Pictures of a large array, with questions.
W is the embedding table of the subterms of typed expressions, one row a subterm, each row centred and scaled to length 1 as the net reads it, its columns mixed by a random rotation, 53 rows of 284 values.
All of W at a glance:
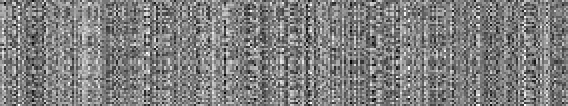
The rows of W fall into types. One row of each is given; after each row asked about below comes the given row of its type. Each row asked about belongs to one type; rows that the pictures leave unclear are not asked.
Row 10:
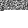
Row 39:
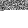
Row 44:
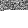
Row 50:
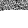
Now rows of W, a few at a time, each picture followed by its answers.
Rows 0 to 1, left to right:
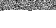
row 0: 50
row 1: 10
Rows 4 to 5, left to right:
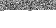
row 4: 44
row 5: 39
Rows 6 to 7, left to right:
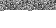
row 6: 44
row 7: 44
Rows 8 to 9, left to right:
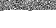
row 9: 39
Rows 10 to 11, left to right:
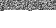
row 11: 44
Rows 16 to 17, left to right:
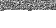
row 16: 44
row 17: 10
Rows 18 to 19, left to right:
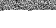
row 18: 50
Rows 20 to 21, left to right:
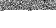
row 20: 39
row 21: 50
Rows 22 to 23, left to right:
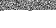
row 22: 50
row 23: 39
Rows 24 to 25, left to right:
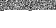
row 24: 10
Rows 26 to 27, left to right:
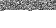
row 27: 44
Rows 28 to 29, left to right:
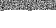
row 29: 50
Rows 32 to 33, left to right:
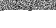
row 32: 50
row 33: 10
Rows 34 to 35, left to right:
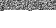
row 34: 10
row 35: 44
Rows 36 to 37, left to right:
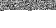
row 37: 50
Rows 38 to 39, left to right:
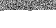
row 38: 50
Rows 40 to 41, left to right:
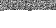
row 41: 10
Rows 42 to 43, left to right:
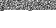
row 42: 10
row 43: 39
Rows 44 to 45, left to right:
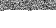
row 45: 50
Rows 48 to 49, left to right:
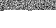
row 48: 10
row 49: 50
